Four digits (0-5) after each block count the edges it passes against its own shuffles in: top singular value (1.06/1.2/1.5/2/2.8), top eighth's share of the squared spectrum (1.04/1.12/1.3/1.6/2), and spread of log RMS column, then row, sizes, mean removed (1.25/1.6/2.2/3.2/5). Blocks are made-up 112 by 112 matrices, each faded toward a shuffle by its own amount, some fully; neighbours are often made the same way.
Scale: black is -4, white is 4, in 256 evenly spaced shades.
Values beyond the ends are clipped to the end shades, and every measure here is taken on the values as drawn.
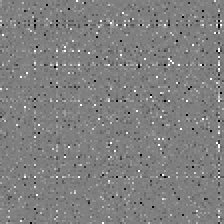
4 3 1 1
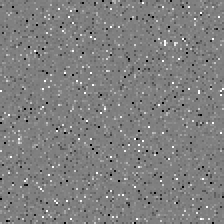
0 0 0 0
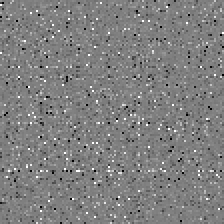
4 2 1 1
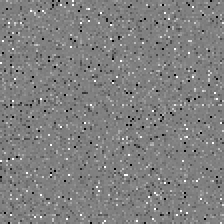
2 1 0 0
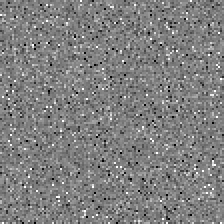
2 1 0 0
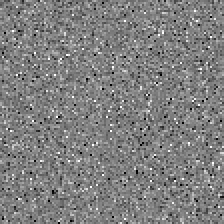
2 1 0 0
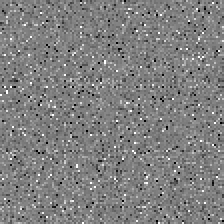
3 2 1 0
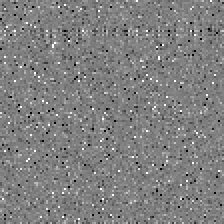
3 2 0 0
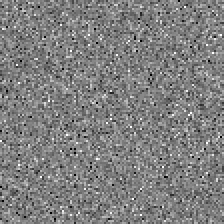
1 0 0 0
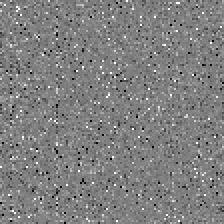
3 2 1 0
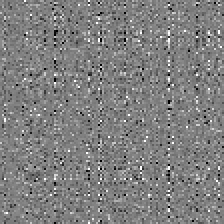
5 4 3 2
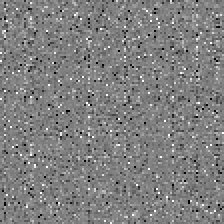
4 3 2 1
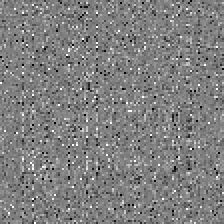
4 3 2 1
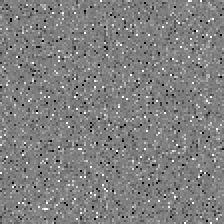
2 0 0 0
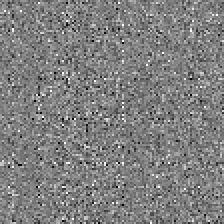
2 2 3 3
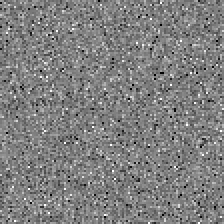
0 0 0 0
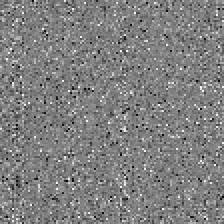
3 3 2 1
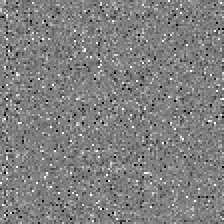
3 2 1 0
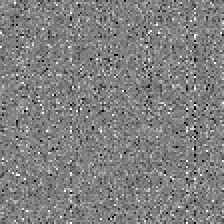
4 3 3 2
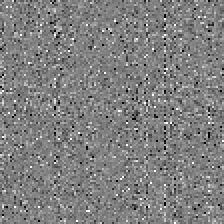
4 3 2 1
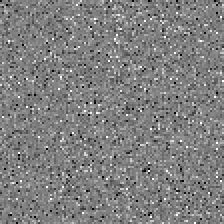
2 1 0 0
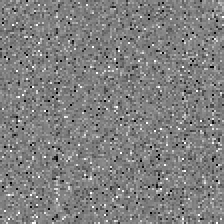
3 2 1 0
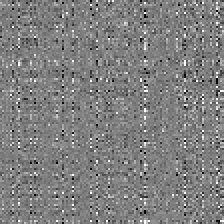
5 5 4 3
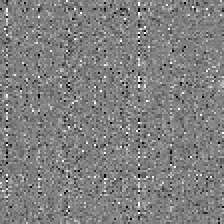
4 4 3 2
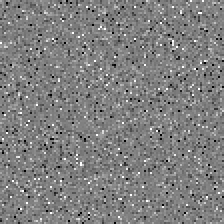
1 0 0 0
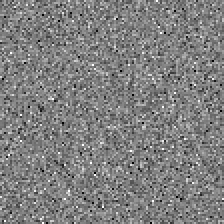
0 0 0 0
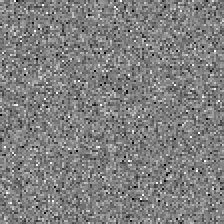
0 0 0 0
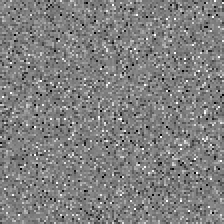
2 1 0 0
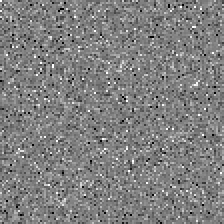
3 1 0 0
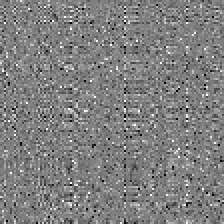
5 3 2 2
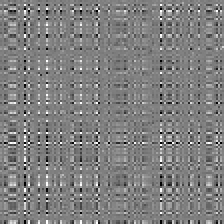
5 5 5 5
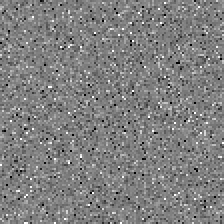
0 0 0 0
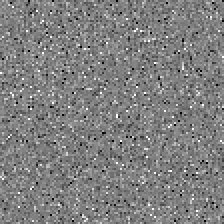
0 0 0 0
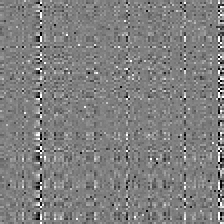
5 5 4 3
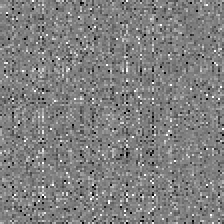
4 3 2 2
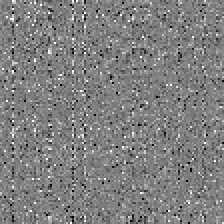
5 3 2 1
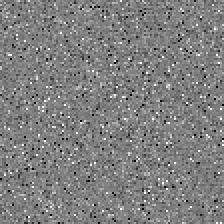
2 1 0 0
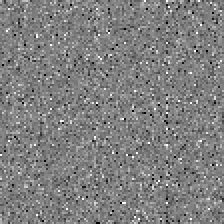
2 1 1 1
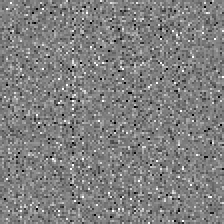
1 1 2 1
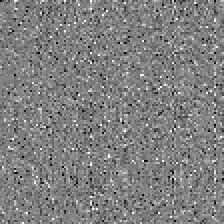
4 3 2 1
